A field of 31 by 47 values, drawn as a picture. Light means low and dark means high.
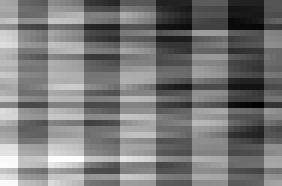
Stripes running up and down repeat 4 times from left to right. The ninth with the lowest average is the bottom left. The histogram is bell-shaped. The ninth with the highest average is the top right. Values rise toward the top right.
